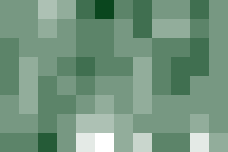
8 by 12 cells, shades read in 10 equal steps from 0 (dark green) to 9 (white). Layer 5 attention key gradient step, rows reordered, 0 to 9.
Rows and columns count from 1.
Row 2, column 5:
3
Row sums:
40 46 41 39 44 49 53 59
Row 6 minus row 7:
0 1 0 -1 -2 -1 -1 1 0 0 -1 0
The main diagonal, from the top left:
4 4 4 3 3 5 5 7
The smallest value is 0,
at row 1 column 6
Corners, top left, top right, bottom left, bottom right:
4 4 3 5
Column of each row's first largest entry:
3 3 2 2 2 2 5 6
